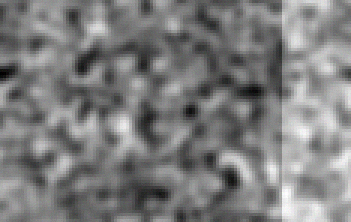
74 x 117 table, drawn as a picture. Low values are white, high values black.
No regular stripes run through it. No lone cell stands out from its neighbours. The bottom right is the ninth with the lowest average. The left part is higher, up to a seam about 80% of the way across.
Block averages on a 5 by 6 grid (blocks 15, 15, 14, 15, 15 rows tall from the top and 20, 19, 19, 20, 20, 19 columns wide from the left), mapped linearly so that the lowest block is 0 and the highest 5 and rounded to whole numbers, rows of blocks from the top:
333432 / 344541 / 333440 / 333420 / 345421
